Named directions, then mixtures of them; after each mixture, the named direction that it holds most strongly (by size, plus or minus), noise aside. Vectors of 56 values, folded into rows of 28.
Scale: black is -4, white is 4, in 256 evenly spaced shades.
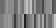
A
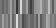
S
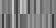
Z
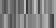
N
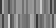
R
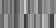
N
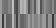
Z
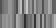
A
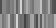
R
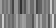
Z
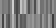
Z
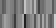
A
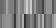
A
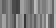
N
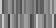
R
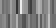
S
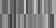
N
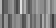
Z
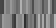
A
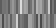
R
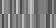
S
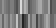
S
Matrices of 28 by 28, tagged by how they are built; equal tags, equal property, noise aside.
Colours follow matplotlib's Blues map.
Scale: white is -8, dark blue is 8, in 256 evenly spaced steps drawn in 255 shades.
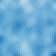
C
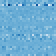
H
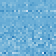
H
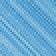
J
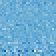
H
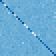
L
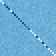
L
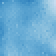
C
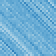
J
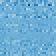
H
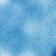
C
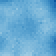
C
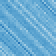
J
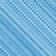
J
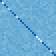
L
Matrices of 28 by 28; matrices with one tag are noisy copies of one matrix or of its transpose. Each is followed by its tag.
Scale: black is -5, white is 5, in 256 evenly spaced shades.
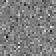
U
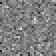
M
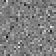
U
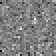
M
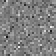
U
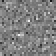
M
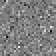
U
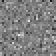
M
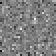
M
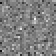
M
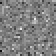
M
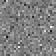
U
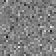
U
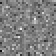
M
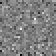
M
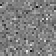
U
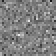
M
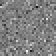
U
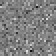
U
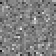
M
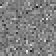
U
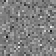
U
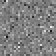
U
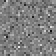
U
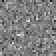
M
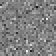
U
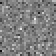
M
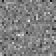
M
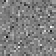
U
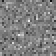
M
